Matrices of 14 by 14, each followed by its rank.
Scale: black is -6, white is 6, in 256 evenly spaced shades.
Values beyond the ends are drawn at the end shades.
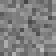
full rank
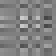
one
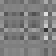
one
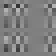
one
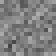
full rank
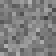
full rank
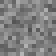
full rank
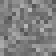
full rank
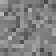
full rank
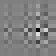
one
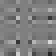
one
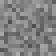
full rank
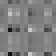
one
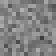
full rank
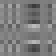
one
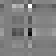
one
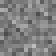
full rank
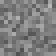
full rank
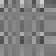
one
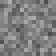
full rank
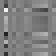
one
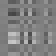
one
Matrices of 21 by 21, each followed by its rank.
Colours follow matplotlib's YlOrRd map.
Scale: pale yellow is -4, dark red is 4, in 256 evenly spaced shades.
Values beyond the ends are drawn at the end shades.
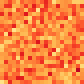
full rank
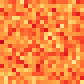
full rank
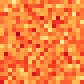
full rank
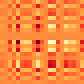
one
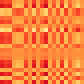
one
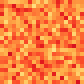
full rank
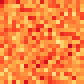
full rank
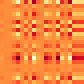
one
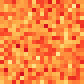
full rank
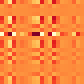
one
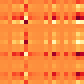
one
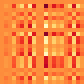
one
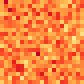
full rank
